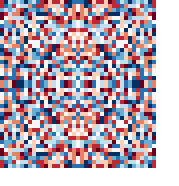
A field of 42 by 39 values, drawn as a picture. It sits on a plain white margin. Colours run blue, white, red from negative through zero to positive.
Stripes: none. Grain: fine. Odd rows or columns: none. Slope: none. Seam: none. Mirror symmetry: left to right and top to bottom.
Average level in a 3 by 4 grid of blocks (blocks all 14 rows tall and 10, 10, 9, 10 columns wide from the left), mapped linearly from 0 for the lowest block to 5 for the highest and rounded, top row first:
0 5 5 0 / 1 2 2 1 / 0 5 5 0
